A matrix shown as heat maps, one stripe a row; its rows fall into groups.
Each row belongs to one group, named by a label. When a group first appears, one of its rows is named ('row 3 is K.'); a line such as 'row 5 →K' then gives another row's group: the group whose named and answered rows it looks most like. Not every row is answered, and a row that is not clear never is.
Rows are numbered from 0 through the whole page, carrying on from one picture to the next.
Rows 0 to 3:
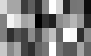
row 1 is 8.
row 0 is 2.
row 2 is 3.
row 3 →2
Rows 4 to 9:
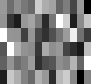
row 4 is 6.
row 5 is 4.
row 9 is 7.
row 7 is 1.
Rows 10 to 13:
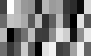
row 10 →1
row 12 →4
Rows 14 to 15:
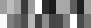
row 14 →7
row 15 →3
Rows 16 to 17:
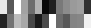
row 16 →8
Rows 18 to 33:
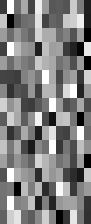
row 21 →1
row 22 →6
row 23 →3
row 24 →3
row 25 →2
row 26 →7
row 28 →2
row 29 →6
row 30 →1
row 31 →4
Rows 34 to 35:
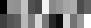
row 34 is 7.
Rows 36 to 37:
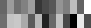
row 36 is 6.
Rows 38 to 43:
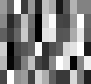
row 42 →4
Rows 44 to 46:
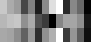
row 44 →2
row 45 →8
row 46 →2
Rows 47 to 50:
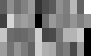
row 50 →6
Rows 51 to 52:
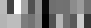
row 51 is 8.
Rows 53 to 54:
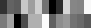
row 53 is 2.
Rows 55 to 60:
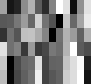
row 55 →4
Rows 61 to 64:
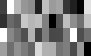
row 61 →1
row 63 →3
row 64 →6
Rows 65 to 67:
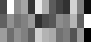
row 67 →6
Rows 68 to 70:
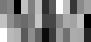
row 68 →4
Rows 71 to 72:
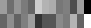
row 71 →6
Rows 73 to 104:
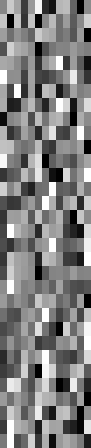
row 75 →6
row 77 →2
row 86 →2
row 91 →1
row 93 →1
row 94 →6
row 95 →3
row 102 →7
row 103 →1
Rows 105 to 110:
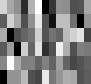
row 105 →7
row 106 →7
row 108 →4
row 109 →1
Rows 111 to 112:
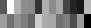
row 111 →1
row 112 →6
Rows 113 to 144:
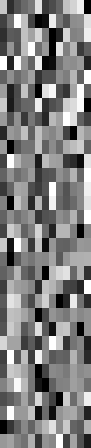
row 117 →8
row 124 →1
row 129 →7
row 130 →8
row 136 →7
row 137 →2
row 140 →8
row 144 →2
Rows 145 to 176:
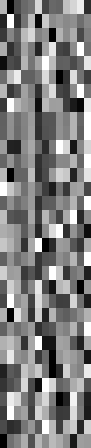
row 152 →1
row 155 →4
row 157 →4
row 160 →3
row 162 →7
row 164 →2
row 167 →8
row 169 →7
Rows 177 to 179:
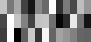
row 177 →2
